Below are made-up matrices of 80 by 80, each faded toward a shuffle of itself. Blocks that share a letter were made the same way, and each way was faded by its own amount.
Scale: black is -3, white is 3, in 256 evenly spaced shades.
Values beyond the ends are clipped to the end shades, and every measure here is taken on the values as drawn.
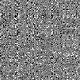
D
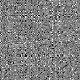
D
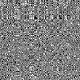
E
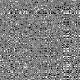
E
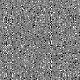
D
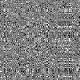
E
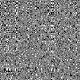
D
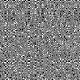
E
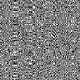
E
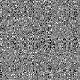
D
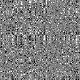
D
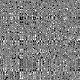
E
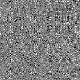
D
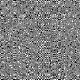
E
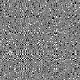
E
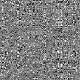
D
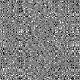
E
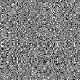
D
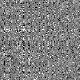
D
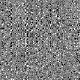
D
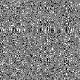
D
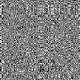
E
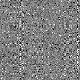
D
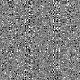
D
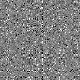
D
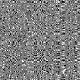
E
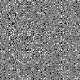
D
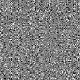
D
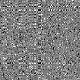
E
